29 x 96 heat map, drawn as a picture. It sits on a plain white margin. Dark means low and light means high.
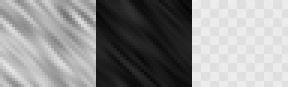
The table splits into one row of 3 panels. Panel 1,1: high, slanting down to the right. Panel 1,2: very low, slanting down to the right, faint in contrast. Panel 1,3: very high, checkered, faint in contrast.
